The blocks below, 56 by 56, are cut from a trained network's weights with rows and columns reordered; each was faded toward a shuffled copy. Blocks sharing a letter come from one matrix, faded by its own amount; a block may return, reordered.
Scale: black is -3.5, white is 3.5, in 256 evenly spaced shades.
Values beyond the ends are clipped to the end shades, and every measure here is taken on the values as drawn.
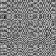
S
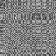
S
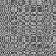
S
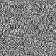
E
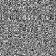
E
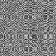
S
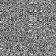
E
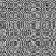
S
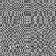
S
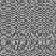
S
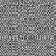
S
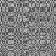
S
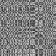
S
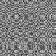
S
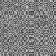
S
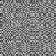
S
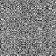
E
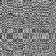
S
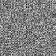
E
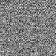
E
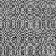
S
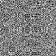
E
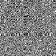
E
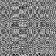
S
